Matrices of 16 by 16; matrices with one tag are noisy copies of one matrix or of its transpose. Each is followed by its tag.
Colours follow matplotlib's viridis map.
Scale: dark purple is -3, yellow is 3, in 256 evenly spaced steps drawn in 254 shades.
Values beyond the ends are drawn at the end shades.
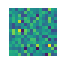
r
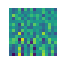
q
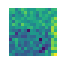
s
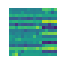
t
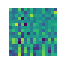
q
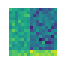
s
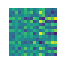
q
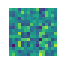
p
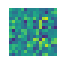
p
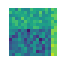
s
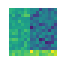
s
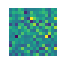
r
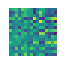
q
